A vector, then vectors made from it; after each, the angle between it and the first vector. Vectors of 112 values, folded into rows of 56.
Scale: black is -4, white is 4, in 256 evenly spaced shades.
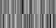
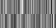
partly opposed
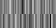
nearly parallel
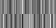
nearly opposite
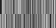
orthogonal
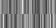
nearly opposite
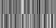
nearly opposite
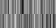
nearly parallel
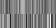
partly opposed
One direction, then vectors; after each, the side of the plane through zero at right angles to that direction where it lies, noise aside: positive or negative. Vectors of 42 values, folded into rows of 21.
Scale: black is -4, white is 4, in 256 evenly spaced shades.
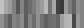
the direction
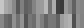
positive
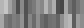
positive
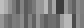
positive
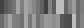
negative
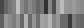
negative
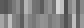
negative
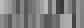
positive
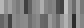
positive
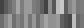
negative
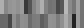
positive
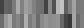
negative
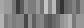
positive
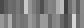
negative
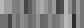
positive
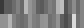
negative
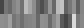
negative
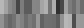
positive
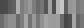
negative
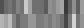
negative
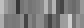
positive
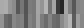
positive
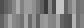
negative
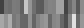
negative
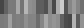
negative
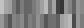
positive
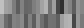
positive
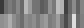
negative
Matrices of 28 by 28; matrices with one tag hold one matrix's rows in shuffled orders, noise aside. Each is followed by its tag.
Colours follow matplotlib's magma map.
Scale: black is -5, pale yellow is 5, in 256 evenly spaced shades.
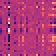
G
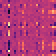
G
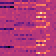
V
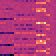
V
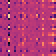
G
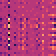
G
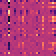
G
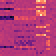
V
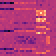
V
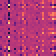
G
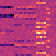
V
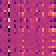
G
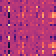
G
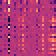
G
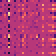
G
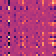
G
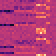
V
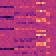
V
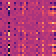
G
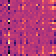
G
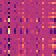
G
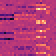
V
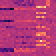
V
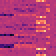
V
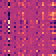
G
